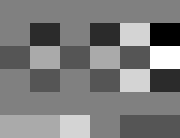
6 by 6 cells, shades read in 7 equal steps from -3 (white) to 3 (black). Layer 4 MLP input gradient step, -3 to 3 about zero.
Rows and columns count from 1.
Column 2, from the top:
0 2 -1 1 0 -1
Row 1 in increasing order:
0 0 0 0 0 0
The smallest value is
-3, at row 3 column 6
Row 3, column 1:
1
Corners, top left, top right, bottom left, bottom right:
0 0 -1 1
